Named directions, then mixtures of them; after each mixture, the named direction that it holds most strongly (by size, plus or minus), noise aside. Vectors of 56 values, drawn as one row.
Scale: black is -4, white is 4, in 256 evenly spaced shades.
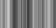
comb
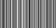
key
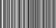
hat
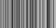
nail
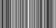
comb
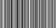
key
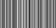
key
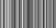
hat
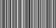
key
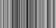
nail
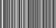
hat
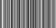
hat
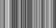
comb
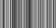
key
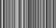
hat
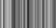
comb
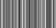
key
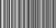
hat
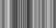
comb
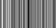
hat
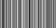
key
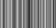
key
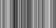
comb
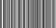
hat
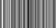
hat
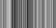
comb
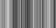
comb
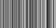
nail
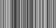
nail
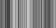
comb
